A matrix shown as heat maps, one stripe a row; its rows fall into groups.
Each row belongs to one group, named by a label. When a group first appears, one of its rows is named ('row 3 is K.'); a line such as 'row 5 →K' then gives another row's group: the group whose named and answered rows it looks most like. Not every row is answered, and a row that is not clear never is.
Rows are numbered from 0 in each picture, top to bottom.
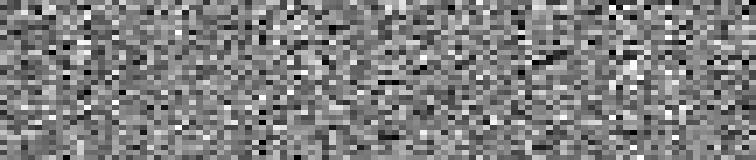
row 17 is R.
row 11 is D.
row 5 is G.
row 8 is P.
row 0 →D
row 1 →R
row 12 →R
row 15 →D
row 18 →R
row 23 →R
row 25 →G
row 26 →D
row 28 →P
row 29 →R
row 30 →P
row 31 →D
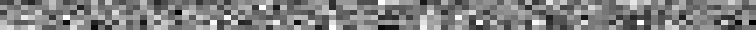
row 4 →D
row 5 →D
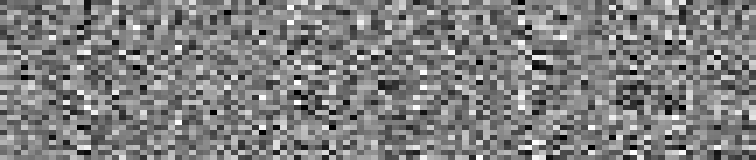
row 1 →R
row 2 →G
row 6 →P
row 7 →R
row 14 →D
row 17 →D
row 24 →G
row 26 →P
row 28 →D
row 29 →P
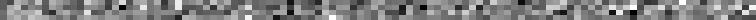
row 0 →R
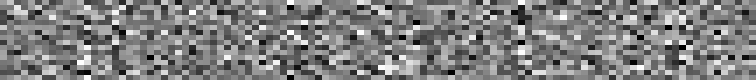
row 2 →G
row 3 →R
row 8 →P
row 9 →P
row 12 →P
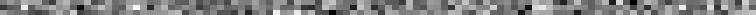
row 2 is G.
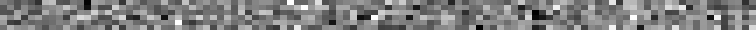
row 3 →R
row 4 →G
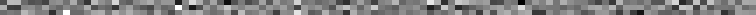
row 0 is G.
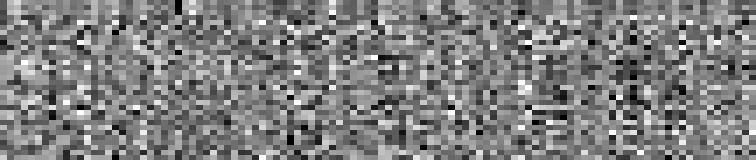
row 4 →G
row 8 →P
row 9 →R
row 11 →D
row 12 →D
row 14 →D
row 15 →D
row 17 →P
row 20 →D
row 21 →R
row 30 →D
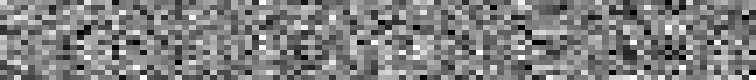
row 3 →G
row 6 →R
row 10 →D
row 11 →P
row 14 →D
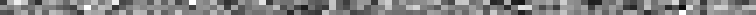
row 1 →P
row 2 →R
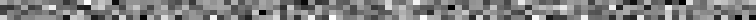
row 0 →P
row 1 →R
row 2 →P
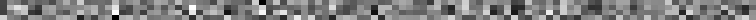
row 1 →G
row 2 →G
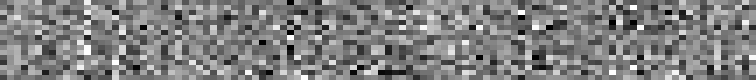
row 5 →D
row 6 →R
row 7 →R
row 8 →P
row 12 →G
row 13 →R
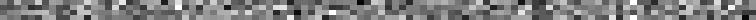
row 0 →R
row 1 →G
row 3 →R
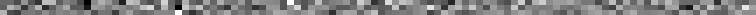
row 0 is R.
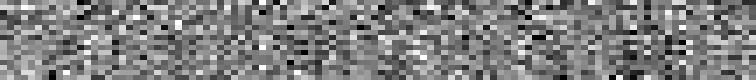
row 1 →D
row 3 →R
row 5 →R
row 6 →D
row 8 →P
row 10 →P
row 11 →D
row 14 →D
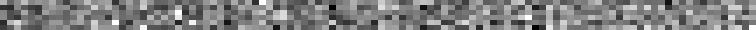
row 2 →G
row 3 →G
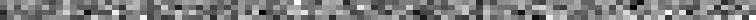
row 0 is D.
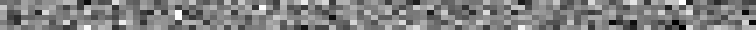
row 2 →G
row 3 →G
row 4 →D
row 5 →P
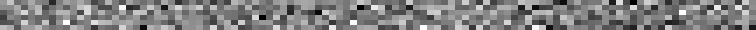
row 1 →R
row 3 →P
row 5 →D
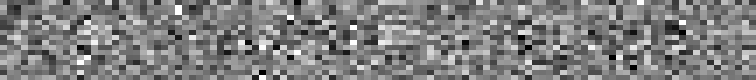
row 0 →D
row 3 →R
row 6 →P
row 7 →G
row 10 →G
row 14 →P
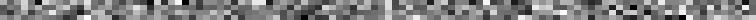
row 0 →G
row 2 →R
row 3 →P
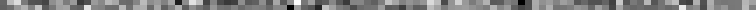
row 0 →G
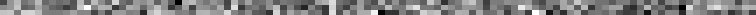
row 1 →P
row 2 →D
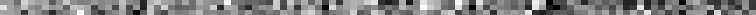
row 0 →D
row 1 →D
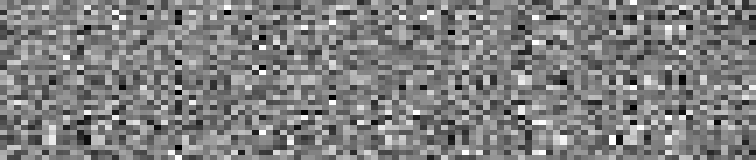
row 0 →R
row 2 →G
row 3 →D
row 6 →R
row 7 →P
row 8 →D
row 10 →R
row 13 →P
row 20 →G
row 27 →R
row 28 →R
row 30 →D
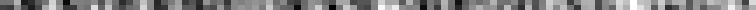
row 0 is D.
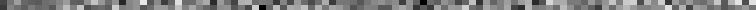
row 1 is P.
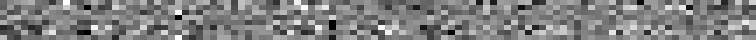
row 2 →G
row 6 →R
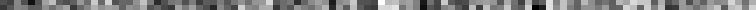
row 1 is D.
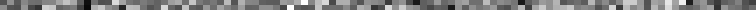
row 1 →R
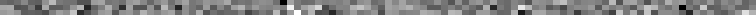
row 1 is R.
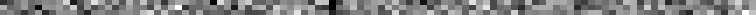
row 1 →G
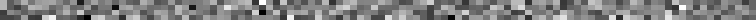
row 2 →P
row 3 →R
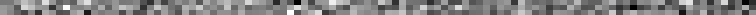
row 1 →D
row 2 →R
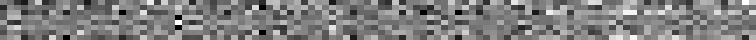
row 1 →P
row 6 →P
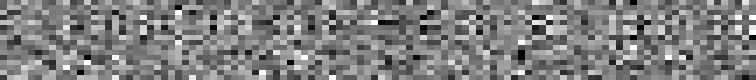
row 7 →D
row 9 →R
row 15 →G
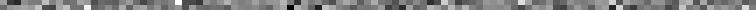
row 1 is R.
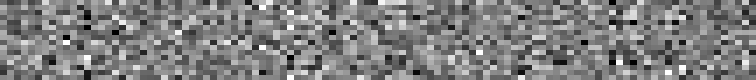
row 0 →D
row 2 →R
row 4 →D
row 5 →R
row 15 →R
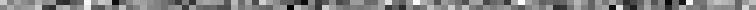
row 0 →P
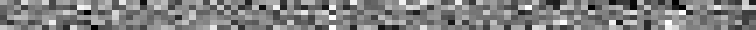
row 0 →D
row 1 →P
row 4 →R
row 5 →D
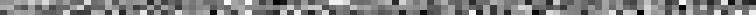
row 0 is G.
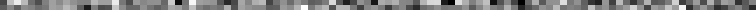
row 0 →G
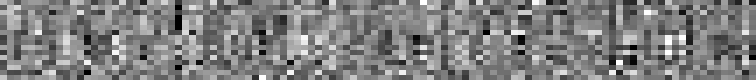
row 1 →G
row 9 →D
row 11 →D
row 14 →R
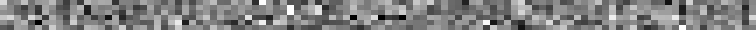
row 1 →R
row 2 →R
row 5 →R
